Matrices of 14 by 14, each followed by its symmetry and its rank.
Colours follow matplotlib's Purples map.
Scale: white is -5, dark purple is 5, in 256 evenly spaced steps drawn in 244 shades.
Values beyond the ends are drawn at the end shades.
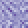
symmetric, rank three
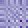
symmetric, rank two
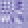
antisymmetric, rank two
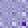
symmetric, rank two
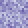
neither, full rank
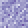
neither, full rank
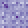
symmetric, rank three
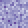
neither, full rank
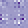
antisymmetric, rank two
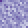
symmetric, full rank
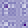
symmetric, rank two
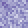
symmetric, full rank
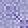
symmetric, rank three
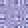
antisymmetric, rank two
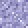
symmetric, full rank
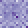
symmetric, rank three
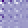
antisymmetric, rank two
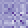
symmetric, rank three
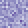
symmetric, full rank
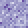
symmetric, full rank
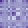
symmetric, rank two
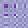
symmetric, rank two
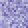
neither, full rank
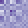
symmetric, rank two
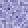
symmetric, full rank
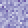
neither, full rank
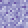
neither, full rank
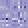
antisymmetric, rank two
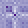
symmetric, rank three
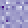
antisymmetric, rank two
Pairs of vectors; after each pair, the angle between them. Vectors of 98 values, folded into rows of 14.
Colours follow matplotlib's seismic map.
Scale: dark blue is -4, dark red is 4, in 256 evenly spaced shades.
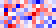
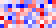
orthogonal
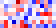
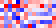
partly opposed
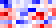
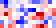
nearly parallel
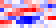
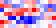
nearly parallel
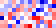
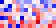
partly aligned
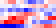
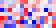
orthogonal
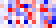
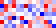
orthogonal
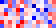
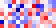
partly opposed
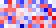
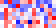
partly aligned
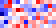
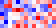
nearly parallel
